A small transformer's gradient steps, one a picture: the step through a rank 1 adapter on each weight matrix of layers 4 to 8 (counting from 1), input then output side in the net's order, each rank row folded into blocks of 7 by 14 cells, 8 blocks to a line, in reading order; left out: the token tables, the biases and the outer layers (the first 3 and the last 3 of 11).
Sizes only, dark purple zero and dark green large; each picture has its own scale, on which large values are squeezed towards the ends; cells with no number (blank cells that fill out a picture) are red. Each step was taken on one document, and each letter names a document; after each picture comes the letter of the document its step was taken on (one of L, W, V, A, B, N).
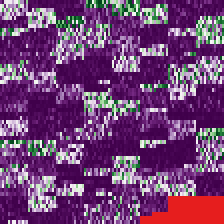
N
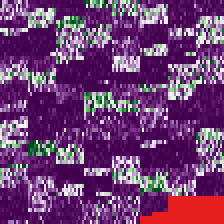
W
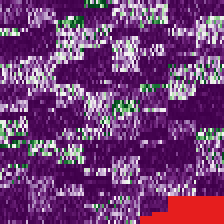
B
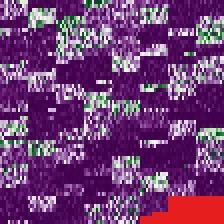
N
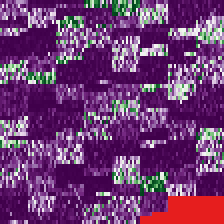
B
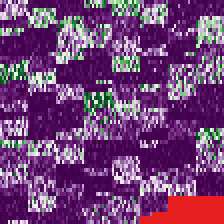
W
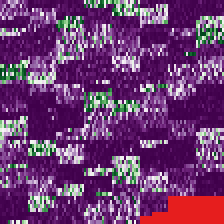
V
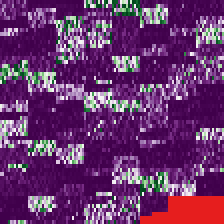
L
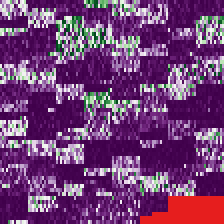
V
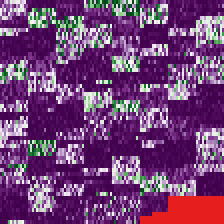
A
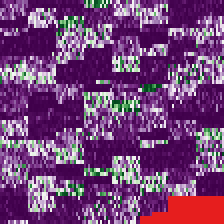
W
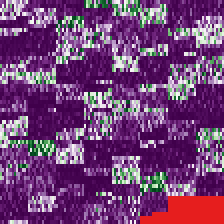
W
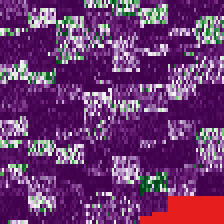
A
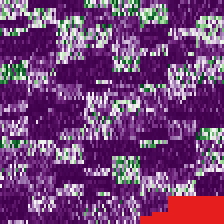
W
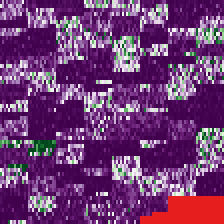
L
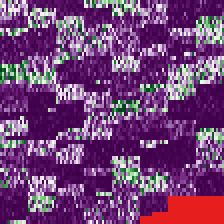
V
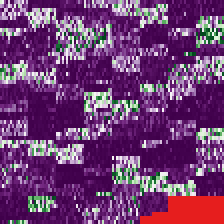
V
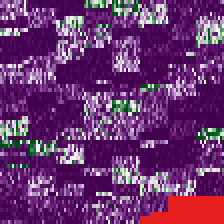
B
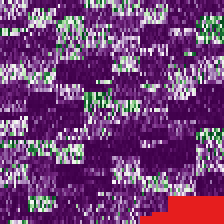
N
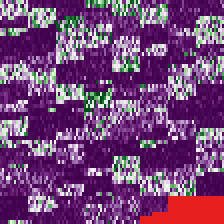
A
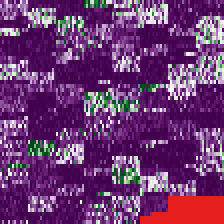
W
